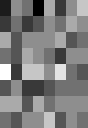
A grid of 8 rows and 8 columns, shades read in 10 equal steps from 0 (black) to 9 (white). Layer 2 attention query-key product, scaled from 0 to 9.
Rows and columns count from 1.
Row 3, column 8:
4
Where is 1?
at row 1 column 1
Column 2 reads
5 4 3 3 2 5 6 3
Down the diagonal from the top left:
1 4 5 5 5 4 5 4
